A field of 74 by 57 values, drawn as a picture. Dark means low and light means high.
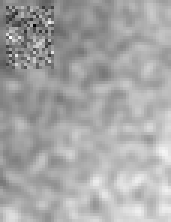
The field climbs toward the bottom right. No row or column stands out. The texture is blotchy. An odd patch, rougher than its surroundings, sits in the top left.
